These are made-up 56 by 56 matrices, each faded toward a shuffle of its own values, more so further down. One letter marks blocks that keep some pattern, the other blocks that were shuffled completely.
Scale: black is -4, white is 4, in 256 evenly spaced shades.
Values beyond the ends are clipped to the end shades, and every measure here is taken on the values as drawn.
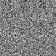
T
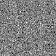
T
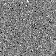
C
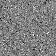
C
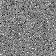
C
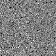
T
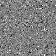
T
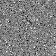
C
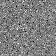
C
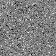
C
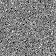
C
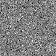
C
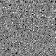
T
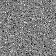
C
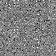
T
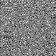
T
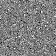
C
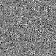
T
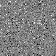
T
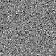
T
